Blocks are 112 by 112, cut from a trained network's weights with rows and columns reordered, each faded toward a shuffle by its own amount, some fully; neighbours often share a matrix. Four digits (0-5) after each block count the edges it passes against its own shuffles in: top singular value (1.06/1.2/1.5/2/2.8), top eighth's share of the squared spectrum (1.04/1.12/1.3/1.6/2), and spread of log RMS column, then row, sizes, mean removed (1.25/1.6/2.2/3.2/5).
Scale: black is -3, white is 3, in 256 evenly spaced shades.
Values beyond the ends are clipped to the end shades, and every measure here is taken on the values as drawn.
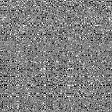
4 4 1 4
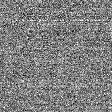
3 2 0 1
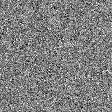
0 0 0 0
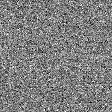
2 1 0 0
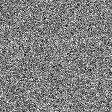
0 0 0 0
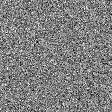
0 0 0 0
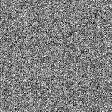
3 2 0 0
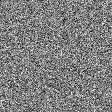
0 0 0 0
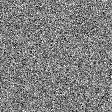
0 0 0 0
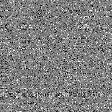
4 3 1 3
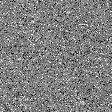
2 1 0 1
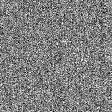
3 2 0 0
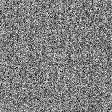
2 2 0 0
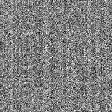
4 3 0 1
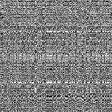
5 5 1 3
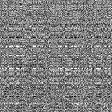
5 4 1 3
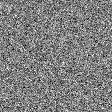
2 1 0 0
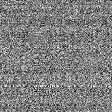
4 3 0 2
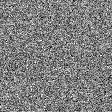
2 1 0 0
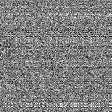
4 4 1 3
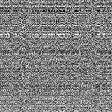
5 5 2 3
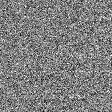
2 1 0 0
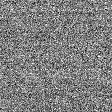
2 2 0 0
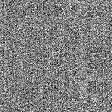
3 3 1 0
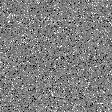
1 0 0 0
